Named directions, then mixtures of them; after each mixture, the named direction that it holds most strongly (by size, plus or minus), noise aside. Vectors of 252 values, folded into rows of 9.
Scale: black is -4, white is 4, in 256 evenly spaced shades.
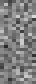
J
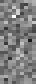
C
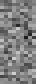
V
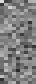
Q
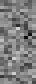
V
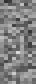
V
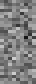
V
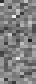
C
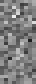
C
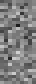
V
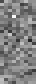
C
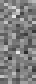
C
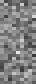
J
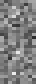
C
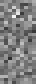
C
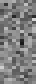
J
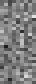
J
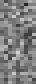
C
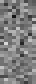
C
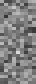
Q
